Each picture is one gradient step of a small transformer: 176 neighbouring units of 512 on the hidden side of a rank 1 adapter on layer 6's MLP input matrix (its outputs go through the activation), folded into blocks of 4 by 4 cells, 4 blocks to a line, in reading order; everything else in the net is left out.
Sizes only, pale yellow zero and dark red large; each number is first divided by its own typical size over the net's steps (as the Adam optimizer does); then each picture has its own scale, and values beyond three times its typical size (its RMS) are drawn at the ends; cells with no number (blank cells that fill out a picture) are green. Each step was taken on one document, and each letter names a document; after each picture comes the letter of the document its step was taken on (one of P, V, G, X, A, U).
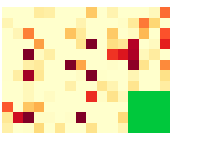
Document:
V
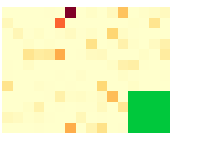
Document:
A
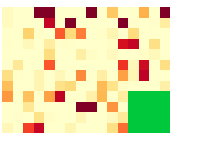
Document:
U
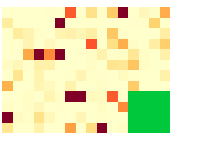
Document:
A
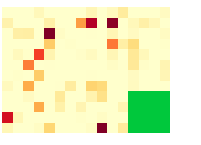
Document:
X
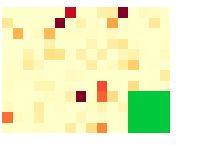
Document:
A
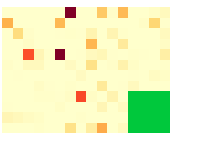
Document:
A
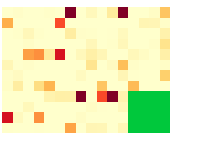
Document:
A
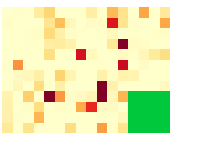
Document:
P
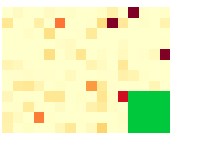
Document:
P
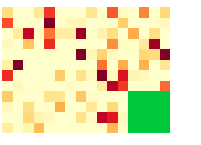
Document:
U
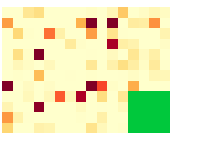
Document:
X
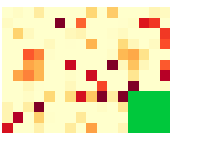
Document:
V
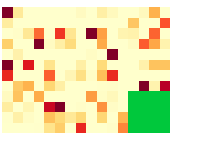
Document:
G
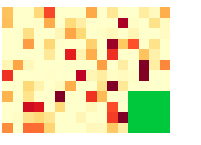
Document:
U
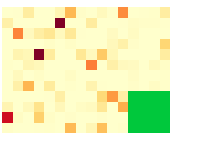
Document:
A
